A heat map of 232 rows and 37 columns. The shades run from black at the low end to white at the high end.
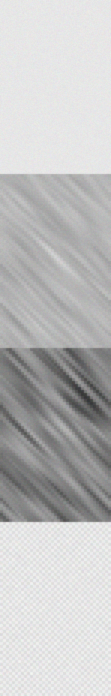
It is made of 4 by 1 panels. Panel 1,1: very high, flat. Panel 2,1: high, slanting down to the right, faint in contrast. Panel 3,1: middling, slanting down to the right. Panel 4,1: very high, checkered, faint in contrast.
